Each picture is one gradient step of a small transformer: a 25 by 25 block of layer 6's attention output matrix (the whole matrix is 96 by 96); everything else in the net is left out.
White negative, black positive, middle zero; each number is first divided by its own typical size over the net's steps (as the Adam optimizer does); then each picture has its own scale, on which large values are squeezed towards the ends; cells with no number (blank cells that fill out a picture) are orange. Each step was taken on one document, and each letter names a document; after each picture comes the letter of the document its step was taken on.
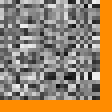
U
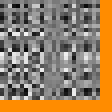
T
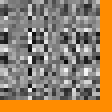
T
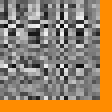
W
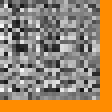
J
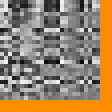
J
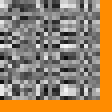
J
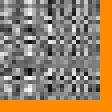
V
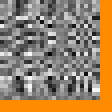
V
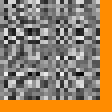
W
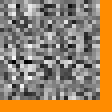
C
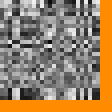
U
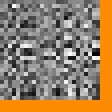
C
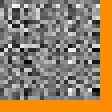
C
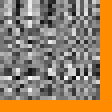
V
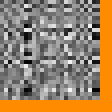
C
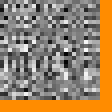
T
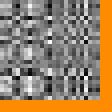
V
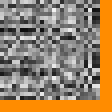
U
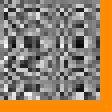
W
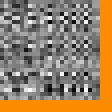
V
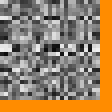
J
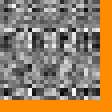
T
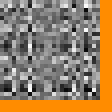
T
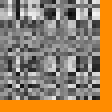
U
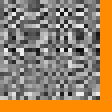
W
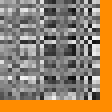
U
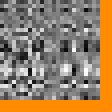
T
